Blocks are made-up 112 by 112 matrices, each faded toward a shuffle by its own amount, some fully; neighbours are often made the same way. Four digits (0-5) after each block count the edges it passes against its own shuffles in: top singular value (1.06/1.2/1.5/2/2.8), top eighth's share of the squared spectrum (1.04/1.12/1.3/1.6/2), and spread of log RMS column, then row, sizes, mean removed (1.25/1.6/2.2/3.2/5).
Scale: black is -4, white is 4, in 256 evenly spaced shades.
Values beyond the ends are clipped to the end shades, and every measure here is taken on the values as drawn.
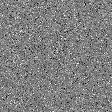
0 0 0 0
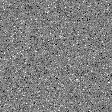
2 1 0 0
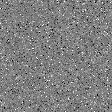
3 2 0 0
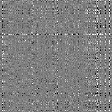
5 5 3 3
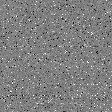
1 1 0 1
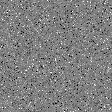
0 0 0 0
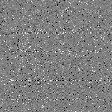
4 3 1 2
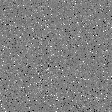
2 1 0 0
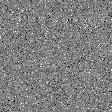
2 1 0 0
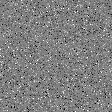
0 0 0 0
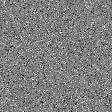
2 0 0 0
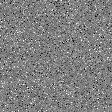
2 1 0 0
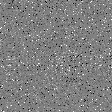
3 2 0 1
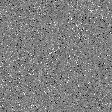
0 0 0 0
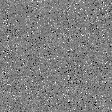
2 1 1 0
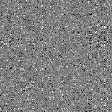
4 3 2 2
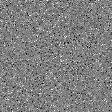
3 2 0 0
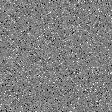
3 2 0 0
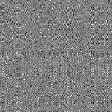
5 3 2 2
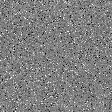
2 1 0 0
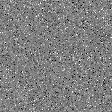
3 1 0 0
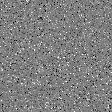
3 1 0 0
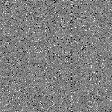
4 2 1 1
